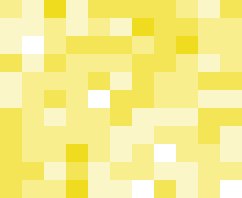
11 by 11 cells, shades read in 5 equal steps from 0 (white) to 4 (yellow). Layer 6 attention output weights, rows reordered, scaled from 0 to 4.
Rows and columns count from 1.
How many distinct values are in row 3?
5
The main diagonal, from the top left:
2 1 2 2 3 3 1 2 2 2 0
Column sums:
24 18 24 26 21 21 24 23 22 22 20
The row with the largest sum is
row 1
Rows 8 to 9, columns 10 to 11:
3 1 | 2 1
